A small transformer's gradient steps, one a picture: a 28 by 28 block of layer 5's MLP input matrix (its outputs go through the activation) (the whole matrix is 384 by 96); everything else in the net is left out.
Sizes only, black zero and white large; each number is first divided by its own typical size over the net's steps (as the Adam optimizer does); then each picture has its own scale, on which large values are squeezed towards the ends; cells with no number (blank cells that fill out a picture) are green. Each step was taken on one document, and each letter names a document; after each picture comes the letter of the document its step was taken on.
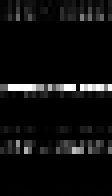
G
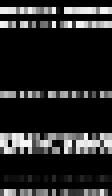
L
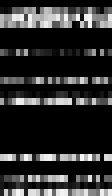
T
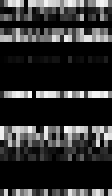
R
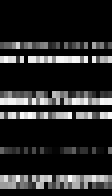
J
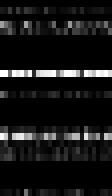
L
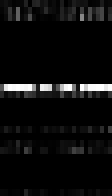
G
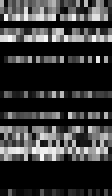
R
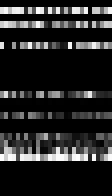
L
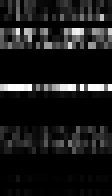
G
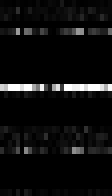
G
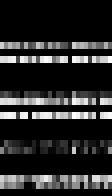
J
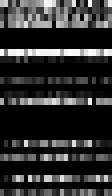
T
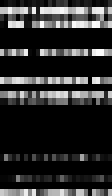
T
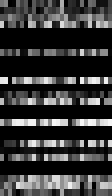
T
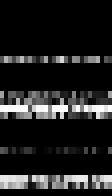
J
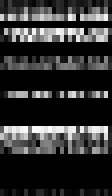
R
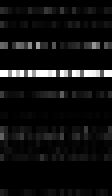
L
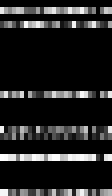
L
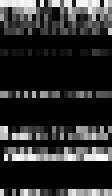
R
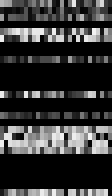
R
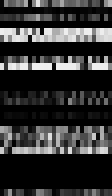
R
